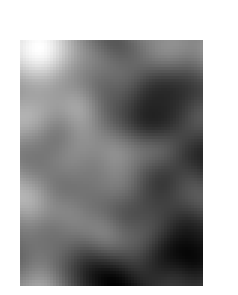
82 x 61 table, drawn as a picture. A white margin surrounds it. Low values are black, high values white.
Odd rows or columns: none. Ninth with the highest average: top left. Stripes: none. Slope: up to the top left. Grain: smooth. Lone odd cells: none.
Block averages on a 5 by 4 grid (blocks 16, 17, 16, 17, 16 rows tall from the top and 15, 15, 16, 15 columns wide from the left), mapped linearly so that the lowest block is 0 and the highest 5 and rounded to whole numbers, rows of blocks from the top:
5 3 2 2 / 4 3 1 1 / 3 3 2 1 / 3 3 2 1 / 3 1 1 0
